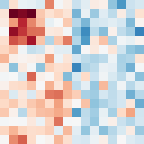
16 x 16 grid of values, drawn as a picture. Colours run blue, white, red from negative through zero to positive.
On average the colour sits 50% of the way up the scale. In the top left lies a patch that is higher than the rest. The halves do not mirror each other. A vertical seam about 50% of the way across splits the table, and the left part is higher. The ninth with the highest average is the top left.
